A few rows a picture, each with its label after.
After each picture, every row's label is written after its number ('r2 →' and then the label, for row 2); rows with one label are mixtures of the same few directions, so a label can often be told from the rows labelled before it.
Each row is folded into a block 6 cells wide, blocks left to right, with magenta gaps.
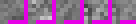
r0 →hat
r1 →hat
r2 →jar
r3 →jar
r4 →jar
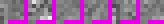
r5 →jar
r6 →hat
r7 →hat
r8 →jar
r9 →jar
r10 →hat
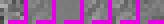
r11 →jar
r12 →jar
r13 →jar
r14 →jar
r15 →jar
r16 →hat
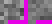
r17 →hat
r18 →hat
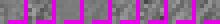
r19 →jar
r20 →jar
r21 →jar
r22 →jar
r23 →jar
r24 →hat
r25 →jar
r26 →jar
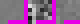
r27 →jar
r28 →jar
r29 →jar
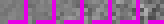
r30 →jar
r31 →jar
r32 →hat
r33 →jar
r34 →hat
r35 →jar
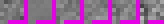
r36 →hat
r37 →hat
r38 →jar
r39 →hat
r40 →jar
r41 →jar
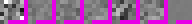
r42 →hat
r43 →jar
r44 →hat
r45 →hat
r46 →jar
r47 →hat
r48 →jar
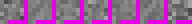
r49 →hat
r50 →jar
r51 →hat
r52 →hat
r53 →jar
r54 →jar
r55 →hat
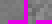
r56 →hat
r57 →jar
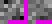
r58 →hat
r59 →hat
